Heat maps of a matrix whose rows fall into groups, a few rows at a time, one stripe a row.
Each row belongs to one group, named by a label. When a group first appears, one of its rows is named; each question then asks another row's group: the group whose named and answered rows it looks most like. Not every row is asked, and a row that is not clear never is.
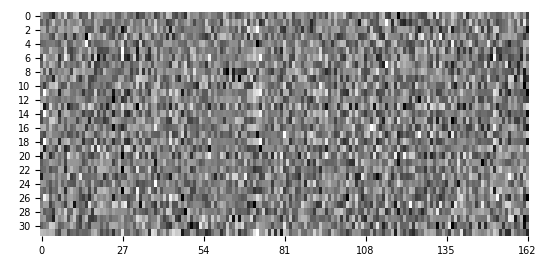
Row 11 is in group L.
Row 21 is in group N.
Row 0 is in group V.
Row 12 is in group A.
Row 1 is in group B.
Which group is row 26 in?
L
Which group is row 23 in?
B
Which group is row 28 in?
V
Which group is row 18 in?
L
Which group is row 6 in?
L
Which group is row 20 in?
L
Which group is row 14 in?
L
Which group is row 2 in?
A
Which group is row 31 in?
L
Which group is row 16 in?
A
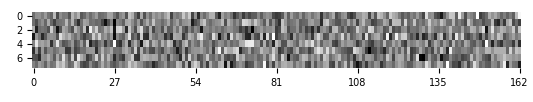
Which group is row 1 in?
A
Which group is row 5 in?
B
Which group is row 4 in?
L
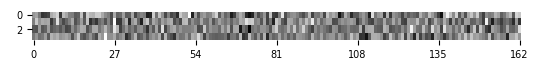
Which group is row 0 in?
V
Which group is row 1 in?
L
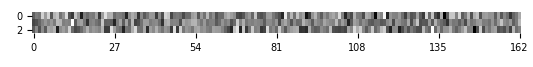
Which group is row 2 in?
N
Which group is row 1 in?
B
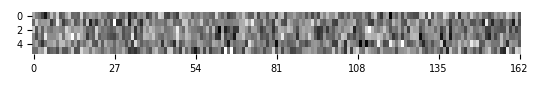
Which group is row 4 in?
A
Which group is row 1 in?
L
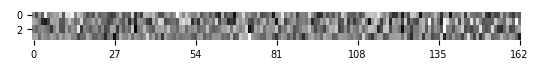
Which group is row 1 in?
V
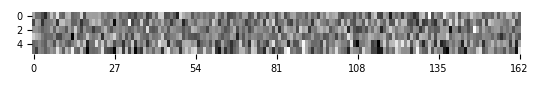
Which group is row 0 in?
V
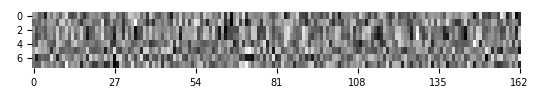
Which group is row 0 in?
N
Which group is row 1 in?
N
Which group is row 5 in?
L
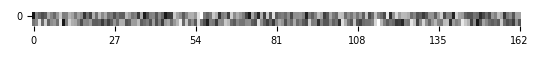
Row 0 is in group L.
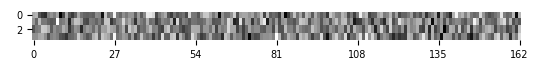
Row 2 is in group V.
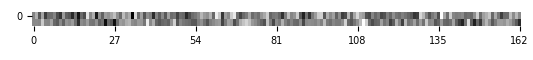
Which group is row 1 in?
A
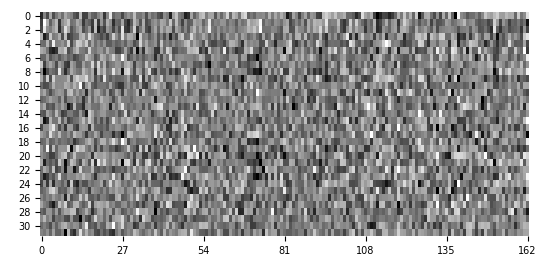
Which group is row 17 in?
A
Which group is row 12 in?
N
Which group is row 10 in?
B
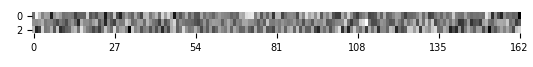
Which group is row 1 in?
A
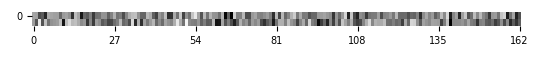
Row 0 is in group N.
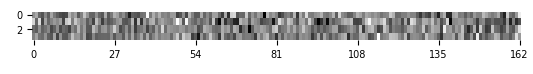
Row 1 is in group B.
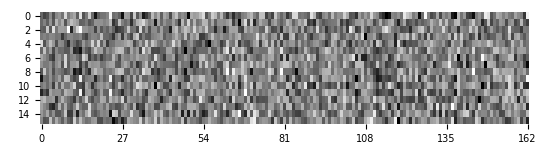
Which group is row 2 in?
B
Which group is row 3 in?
A
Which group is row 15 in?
A
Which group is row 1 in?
N
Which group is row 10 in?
N
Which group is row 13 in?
V
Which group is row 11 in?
B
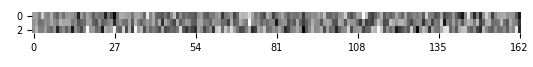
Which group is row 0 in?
A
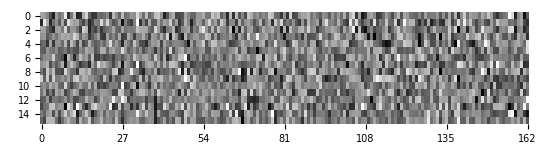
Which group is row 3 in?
A
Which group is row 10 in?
L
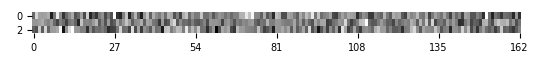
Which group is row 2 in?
B
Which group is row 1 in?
A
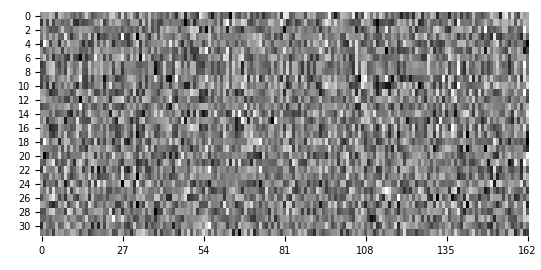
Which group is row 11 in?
V
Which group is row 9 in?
B
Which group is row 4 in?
L
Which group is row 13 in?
B
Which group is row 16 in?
V
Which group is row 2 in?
V
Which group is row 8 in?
N
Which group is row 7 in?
N
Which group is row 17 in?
V
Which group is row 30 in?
L
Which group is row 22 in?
L
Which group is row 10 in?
B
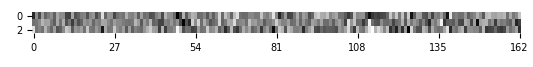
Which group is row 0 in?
B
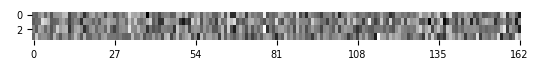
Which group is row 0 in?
N
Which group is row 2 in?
N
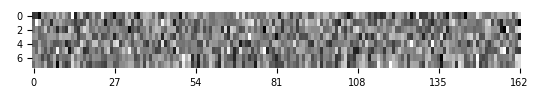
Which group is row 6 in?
V
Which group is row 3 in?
A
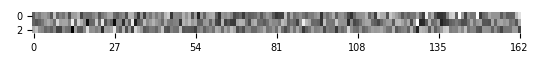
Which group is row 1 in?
B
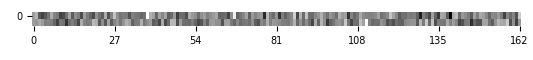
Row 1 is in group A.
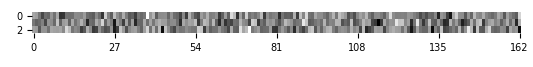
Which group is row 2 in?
A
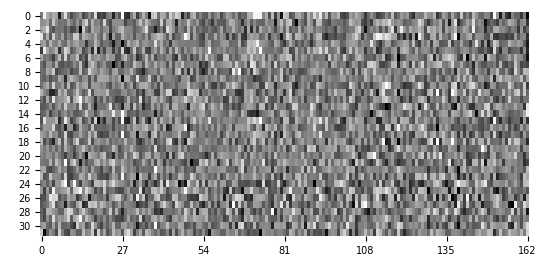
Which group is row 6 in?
V
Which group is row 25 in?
B
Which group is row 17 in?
L
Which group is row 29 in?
B
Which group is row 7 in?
A
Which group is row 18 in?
V
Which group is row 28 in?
N
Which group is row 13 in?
B
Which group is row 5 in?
L
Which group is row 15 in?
L
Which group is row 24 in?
V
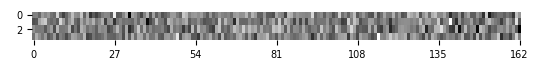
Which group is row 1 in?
N
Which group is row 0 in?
L
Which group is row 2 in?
V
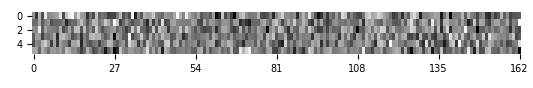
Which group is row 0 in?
B
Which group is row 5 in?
A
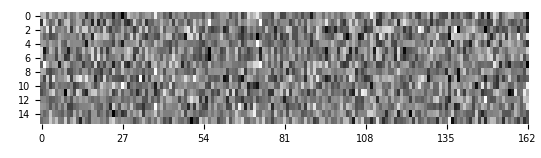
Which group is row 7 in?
L
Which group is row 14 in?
A
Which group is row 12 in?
V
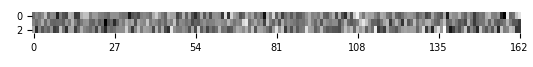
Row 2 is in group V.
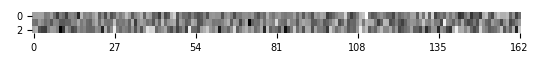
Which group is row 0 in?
A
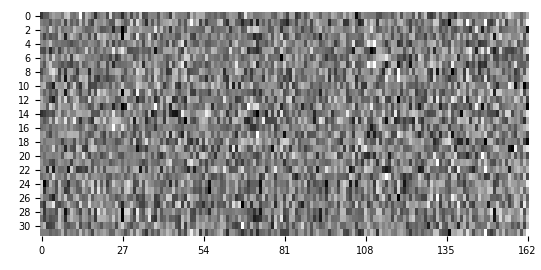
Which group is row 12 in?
V
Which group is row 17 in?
A
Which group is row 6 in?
B
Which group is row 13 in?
A
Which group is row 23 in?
B
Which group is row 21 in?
V
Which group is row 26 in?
V
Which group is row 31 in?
V
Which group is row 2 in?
A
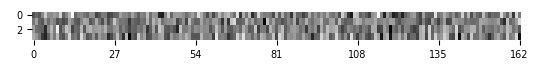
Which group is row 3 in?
V
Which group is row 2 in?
V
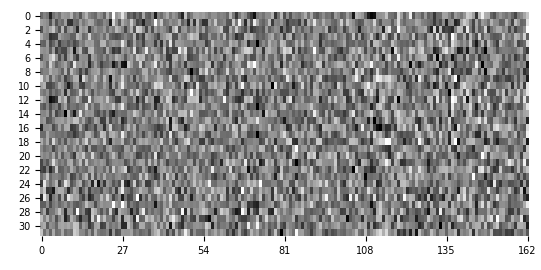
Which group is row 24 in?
L
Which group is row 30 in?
A
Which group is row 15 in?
A
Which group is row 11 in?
V
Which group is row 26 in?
L
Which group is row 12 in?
V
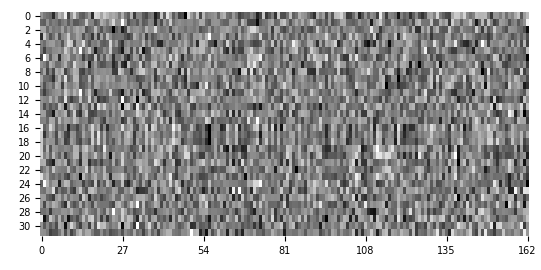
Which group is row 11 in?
B
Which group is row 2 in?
A
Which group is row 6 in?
L
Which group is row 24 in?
L
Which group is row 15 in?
A
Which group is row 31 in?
V
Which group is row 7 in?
A
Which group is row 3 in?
L
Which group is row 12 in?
L
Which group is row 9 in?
V
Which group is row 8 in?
N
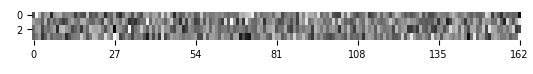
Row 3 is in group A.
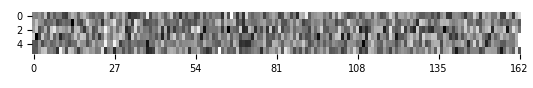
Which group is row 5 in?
N
